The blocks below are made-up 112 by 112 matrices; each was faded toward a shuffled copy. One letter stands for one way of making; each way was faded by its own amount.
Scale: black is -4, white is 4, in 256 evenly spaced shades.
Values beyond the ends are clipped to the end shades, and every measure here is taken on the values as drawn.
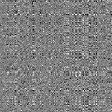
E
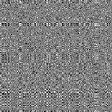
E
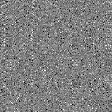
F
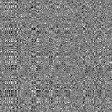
E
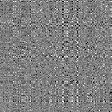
E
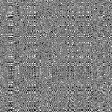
E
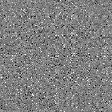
F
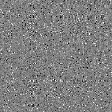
F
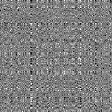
E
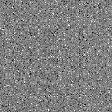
F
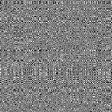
E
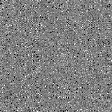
F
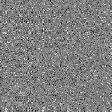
F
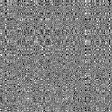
E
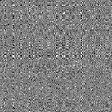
E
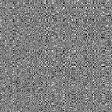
E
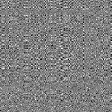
E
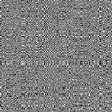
E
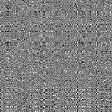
E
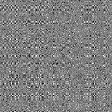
E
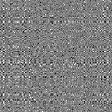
E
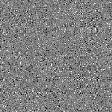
F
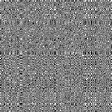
E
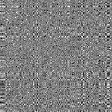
E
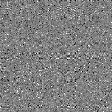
F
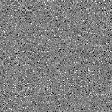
F
